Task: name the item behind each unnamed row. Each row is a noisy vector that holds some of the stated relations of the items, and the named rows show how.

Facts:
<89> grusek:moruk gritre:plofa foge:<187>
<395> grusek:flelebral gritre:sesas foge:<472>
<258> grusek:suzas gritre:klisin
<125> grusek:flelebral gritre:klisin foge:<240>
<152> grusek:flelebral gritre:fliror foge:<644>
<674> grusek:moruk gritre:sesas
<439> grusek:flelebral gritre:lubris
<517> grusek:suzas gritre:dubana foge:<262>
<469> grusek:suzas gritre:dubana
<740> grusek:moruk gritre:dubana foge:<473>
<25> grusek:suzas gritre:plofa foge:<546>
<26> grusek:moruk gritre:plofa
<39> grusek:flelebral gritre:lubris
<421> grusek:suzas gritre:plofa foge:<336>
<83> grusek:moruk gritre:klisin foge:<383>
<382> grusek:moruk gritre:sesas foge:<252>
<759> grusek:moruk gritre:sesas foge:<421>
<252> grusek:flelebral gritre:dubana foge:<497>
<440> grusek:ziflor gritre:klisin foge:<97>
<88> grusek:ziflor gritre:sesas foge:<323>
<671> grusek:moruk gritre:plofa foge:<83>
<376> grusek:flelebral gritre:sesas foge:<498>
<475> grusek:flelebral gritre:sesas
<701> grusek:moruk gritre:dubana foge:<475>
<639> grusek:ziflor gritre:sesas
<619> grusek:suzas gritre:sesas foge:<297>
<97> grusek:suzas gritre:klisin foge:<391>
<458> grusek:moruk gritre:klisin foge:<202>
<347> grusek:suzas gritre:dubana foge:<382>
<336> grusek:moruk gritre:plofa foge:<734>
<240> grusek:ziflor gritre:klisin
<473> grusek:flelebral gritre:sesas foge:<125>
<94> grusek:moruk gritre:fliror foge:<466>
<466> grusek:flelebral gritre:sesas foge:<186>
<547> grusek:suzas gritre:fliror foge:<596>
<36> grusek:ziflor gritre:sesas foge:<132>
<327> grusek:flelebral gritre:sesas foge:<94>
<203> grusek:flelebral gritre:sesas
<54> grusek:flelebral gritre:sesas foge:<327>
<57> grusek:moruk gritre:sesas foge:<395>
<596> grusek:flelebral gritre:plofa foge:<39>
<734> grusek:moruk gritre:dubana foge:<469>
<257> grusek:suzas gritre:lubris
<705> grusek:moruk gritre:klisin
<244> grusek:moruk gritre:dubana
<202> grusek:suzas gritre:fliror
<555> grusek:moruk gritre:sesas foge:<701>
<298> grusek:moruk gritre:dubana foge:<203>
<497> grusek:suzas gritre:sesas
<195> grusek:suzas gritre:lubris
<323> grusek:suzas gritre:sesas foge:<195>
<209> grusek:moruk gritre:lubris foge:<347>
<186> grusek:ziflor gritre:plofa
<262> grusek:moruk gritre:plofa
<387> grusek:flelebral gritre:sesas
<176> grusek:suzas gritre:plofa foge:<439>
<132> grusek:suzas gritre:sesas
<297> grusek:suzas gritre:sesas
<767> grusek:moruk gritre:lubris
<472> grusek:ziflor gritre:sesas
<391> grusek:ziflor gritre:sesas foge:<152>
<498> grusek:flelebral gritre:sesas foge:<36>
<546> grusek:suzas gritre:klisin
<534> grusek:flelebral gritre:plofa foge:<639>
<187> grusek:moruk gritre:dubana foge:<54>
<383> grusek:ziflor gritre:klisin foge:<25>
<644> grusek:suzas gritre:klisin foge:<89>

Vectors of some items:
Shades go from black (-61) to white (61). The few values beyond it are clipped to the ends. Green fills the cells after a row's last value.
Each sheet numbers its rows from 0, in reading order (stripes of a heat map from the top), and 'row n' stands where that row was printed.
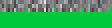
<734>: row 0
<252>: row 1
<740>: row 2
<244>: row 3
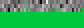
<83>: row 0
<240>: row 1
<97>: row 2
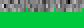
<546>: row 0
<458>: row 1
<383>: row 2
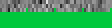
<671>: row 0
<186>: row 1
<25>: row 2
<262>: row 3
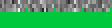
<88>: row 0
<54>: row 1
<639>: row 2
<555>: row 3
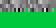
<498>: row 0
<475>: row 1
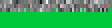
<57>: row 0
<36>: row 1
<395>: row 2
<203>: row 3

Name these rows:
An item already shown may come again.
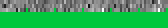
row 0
<421>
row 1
<89>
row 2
<187>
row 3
<323>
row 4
<336>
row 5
<88>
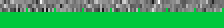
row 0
<439>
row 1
<534>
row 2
<258>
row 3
<439>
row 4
<395>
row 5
<36>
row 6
<674>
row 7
<57>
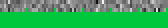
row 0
<94>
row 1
<176>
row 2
<387>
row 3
<36>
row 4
<347>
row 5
<475>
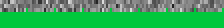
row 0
<395>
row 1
<440>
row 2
<152>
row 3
<391>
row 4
<497>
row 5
<382>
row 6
<132>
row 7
<555>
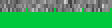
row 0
<89>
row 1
<517>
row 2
<209>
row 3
<759>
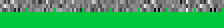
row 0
<39>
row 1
<440>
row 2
<469>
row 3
<298>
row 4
<244>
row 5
<596>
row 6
<472>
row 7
<596>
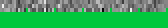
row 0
<547>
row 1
<252>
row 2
<701>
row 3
<125>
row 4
<202>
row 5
<767>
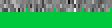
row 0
<473>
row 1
<734>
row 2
<472>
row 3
<705>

